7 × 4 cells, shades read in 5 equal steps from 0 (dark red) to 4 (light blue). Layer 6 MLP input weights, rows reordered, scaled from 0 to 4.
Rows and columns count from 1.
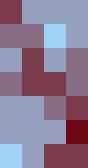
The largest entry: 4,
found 2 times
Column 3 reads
3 4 3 1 2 3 1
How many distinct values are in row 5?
3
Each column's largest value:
4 3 4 3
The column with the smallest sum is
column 4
